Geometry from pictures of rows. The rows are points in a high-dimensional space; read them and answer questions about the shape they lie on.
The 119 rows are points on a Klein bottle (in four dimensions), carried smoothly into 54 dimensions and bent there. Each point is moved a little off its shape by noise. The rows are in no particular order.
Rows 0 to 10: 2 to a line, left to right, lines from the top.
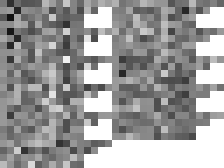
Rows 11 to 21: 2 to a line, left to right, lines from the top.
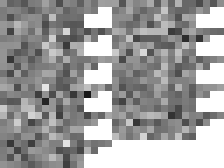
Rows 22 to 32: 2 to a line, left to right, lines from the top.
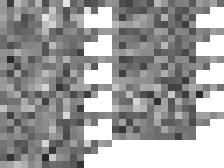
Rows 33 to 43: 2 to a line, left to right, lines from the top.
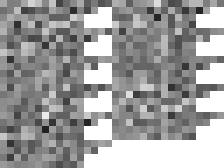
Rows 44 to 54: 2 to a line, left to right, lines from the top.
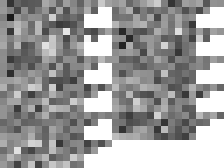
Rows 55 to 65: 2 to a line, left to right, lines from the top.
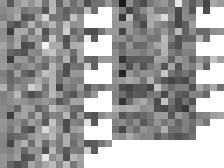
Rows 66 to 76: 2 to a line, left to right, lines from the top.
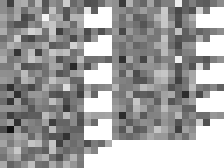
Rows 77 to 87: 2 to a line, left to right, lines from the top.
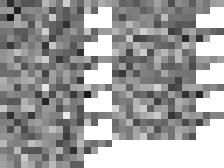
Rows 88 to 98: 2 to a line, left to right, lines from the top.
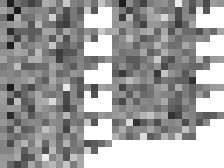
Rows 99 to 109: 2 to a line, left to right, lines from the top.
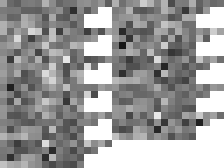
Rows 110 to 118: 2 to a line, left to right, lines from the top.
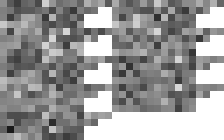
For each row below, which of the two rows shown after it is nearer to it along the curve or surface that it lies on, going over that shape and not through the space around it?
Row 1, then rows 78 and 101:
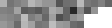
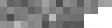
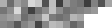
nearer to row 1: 101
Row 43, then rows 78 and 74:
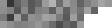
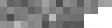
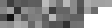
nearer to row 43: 78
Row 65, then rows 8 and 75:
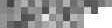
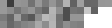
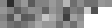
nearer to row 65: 8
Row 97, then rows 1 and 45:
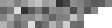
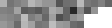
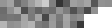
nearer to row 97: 45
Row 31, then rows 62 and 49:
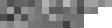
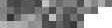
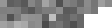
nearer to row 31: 49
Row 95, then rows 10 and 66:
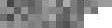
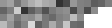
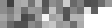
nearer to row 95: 66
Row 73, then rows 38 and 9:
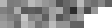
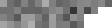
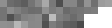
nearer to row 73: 38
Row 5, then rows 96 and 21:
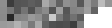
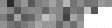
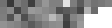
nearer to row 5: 96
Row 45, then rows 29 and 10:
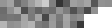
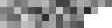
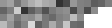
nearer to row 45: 10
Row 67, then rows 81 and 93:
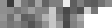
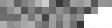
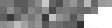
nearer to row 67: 93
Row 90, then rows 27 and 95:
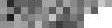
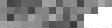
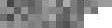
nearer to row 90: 27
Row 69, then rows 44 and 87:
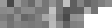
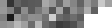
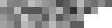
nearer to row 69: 44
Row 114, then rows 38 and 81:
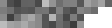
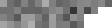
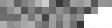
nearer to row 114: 38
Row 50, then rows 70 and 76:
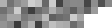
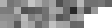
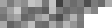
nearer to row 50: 70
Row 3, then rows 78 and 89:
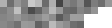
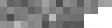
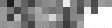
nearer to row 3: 78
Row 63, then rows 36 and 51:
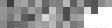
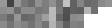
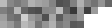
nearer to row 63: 36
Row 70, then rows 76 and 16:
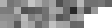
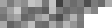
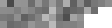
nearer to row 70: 76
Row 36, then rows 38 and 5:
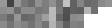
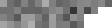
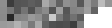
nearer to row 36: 5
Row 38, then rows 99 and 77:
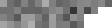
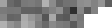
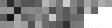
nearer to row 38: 99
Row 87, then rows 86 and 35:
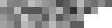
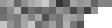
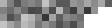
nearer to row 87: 35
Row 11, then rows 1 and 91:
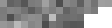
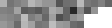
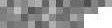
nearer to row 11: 1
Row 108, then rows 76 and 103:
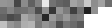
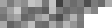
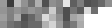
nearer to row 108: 76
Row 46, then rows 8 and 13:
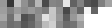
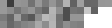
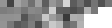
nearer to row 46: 13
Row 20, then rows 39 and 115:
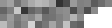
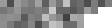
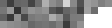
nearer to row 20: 39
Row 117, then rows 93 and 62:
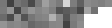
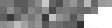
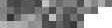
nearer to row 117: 93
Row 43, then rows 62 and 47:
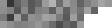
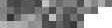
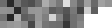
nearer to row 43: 62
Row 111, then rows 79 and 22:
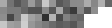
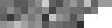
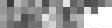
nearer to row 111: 79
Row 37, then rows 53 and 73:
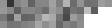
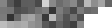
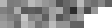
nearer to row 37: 53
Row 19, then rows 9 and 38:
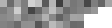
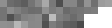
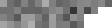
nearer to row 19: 38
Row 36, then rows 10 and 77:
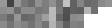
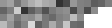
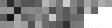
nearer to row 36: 77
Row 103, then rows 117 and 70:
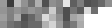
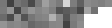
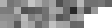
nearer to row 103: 117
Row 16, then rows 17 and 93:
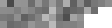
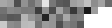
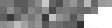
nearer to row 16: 93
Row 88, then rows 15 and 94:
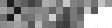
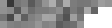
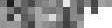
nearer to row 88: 94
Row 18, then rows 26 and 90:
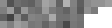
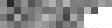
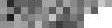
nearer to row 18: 26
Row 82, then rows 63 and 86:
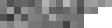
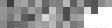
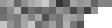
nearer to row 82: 63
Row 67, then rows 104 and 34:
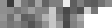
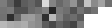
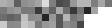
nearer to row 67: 104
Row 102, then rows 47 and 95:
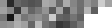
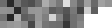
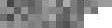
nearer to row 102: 47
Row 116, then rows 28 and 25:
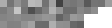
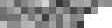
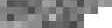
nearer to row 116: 28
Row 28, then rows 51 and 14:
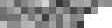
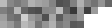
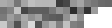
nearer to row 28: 14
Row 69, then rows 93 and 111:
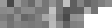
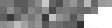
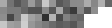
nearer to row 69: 93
